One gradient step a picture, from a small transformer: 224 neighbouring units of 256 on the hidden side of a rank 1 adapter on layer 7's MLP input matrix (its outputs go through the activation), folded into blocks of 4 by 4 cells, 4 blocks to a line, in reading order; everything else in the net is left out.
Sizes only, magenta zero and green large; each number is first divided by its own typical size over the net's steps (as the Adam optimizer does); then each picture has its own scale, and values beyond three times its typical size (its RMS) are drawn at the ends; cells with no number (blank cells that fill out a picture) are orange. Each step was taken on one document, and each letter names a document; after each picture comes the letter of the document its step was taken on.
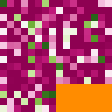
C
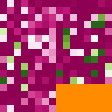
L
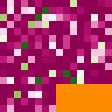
L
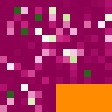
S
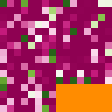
C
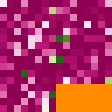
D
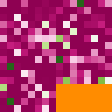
D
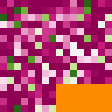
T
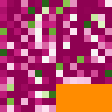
C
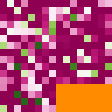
T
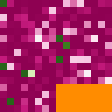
D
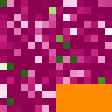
D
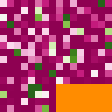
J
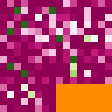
S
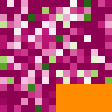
T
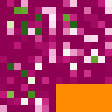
S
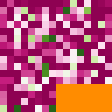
T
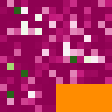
S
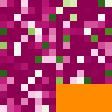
C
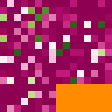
L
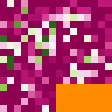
T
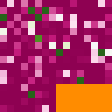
L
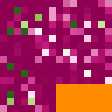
S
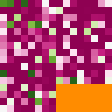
C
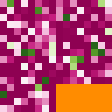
J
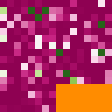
L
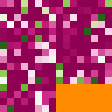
C
